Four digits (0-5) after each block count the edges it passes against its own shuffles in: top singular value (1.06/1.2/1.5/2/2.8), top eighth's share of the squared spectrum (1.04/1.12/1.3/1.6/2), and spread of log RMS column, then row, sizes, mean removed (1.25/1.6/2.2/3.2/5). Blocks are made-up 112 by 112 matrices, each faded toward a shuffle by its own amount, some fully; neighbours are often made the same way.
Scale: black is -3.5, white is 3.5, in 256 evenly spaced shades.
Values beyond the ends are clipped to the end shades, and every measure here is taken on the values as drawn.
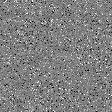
3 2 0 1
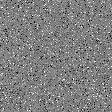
2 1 0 0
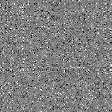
4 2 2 1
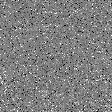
3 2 0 0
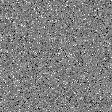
3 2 0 0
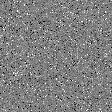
2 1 1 0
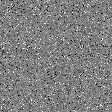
2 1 0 0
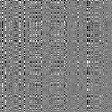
5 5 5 3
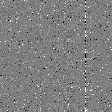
4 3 1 0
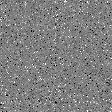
2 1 1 0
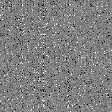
4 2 2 0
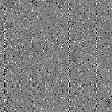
5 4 3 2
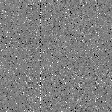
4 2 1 0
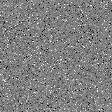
2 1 0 0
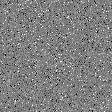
2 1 0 0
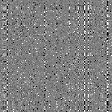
5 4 3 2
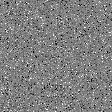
3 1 0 0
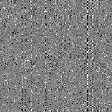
5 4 3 1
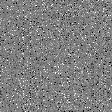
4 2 1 0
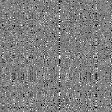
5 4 3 2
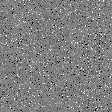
3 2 1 0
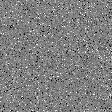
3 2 0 0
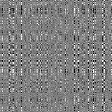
5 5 4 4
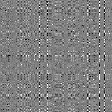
5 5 4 3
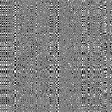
5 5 4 3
